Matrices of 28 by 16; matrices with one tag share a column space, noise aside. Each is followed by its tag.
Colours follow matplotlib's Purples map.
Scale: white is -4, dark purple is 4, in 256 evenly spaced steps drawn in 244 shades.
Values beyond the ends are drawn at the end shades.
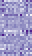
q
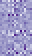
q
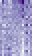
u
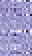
q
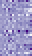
q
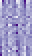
u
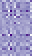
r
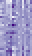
u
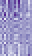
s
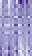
u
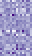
q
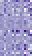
q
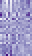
s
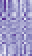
s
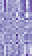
s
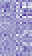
r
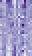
u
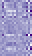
r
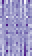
u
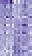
u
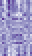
s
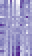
u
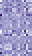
q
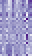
s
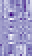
s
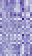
s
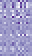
r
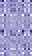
q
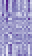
s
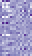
r
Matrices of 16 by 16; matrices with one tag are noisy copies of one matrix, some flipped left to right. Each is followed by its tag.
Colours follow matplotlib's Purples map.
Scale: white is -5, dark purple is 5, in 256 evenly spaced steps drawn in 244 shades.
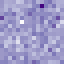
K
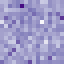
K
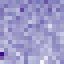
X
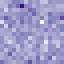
K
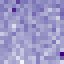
X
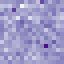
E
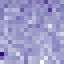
X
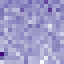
X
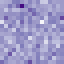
K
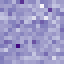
E
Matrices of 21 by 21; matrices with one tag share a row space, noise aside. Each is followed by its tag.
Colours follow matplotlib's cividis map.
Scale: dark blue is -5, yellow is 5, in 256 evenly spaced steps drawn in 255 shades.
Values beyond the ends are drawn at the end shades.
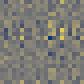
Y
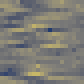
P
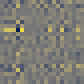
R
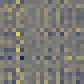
R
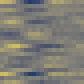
P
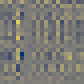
R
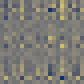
Y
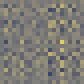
Y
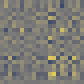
Y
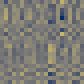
Y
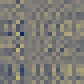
R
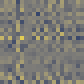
R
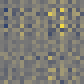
Y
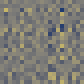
Y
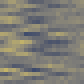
P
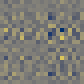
Y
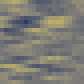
P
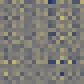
Y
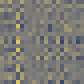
R
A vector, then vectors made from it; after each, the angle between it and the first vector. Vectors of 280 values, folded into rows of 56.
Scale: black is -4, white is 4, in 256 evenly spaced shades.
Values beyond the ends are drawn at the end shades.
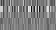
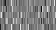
orthogonal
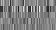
nearly opposite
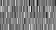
partly aligned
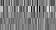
nearly parallel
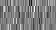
partly opposed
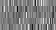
orthogonal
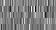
partly opposed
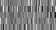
partly opposed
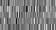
partly aligned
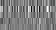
nearly parallel
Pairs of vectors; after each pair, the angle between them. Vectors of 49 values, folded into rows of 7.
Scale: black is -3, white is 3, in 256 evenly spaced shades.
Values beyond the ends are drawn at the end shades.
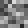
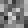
partly opposed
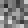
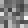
partly aligned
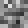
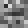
nearly parallel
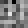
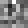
nearly opposite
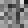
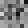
nearly parallel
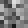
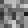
orthogonal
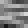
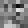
partly opposed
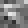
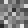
orthogonal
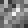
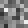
orthogonal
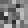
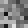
partly opposed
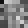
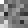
partly opposed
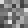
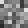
nearly parallel
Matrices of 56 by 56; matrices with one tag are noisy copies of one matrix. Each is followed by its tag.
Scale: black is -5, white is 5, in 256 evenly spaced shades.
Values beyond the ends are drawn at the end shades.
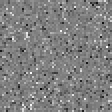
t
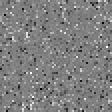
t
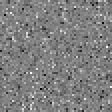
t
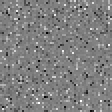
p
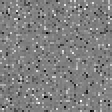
p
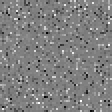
p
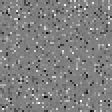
p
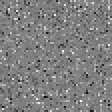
p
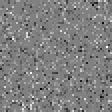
t
